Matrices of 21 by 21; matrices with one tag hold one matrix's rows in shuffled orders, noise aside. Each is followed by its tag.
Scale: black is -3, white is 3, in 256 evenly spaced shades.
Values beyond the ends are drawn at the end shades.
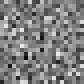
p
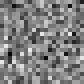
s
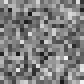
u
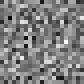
p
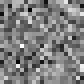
u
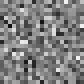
p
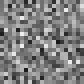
p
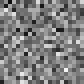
p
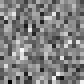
p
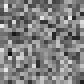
s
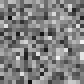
u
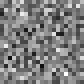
p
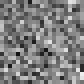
u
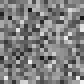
u
